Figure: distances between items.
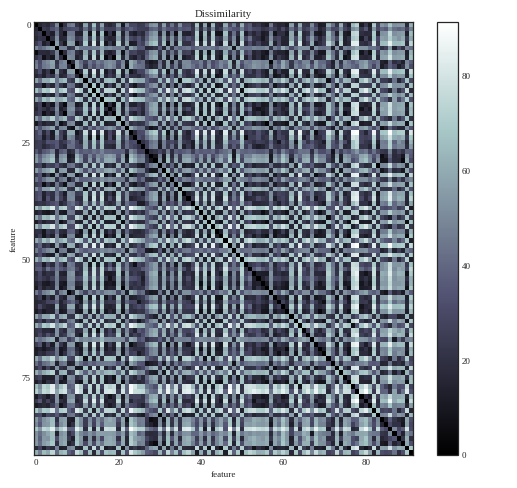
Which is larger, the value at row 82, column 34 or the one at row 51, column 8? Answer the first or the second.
the first
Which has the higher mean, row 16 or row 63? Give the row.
16
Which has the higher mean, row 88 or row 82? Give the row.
82
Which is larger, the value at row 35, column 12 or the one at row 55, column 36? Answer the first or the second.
the second
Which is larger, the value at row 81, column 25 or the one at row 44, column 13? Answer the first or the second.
the first
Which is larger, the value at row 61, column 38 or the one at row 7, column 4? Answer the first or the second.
the first
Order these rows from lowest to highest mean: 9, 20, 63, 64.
63, 9, 20, 64
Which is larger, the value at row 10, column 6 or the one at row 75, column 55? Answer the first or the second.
the first
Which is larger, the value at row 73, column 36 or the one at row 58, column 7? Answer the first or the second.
the first
